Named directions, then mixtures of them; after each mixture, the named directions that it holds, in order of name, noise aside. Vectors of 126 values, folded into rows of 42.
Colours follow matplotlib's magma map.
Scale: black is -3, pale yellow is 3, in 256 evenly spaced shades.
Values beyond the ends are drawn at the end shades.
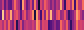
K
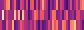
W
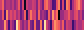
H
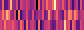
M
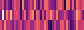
H, K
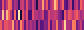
M, W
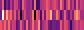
K, M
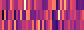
H, W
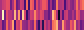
H, W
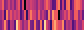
H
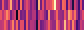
K, M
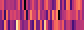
H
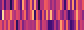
K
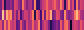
K, M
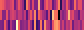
H, K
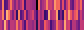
H, M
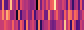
M
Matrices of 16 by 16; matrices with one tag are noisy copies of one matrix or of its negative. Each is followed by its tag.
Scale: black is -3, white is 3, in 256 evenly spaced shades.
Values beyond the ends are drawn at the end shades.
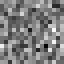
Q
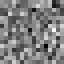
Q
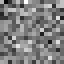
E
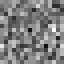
Q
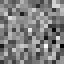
Q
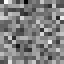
E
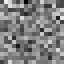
E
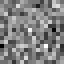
Q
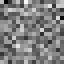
E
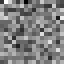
E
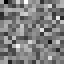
E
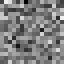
E
